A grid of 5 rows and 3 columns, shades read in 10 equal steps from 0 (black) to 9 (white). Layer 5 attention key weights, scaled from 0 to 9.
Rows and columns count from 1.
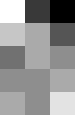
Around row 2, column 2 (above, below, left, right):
2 6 7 3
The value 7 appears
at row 2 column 1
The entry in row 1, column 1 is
9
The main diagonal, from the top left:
9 6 5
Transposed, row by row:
9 7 4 5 6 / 2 6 6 5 5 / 0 3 5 6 8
